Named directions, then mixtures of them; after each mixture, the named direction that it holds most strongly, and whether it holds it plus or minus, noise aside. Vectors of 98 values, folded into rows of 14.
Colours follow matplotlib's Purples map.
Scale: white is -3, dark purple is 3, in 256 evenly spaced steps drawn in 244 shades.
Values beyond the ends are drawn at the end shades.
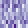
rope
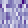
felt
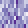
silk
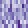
rope, minus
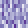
rope, plus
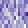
silk, minus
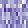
felt, minus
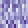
rope, plus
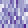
silk, plus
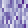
felt, plus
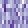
felt, minus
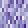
silk, plus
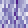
silk, plus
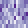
silk, minus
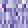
felt, minus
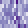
silk, plus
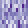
rope, minus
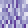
silk, plus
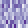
rope, plus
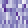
felt, minus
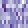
felt, minus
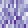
silk, plus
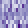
rope, minus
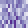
silk, plus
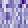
felt, plus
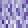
rope, minus
